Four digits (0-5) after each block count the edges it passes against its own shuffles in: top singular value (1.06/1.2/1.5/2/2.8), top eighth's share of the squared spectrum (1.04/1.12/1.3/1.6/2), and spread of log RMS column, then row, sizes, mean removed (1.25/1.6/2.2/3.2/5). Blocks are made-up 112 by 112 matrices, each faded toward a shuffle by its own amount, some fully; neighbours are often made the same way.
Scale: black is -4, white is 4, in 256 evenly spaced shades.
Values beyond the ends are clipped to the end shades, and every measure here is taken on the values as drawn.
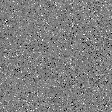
2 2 1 0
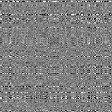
5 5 3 4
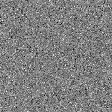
3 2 0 0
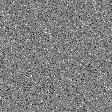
0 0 0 0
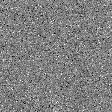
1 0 0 0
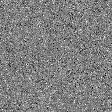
2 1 0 0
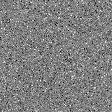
0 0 0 0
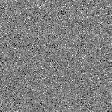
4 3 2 1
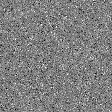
1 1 0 0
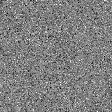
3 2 0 0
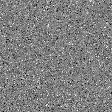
0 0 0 0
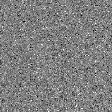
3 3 1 1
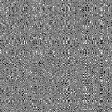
5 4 3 3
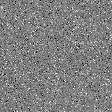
3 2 0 0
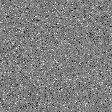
2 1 0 0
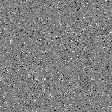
3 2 0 1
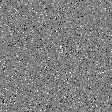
2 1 0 0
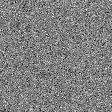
0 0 0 0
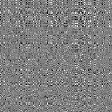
5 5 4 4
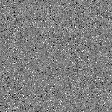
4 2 1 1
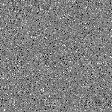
3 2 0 1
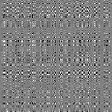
5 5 4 4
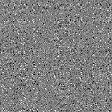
4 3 2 2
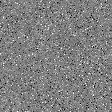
0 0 0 0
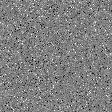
0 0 0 0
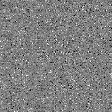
4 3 1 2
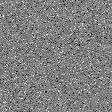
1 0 0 0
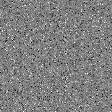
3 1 0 0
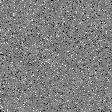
0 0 0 0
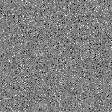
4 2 1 0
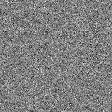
3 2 0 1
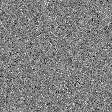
1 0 0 0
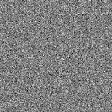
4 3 1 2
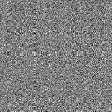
4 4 2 2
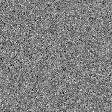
3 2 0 0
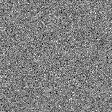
3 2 1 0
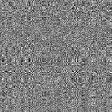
5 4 3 3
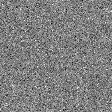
2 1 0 0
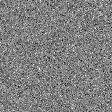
2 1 0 0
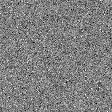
2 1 0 0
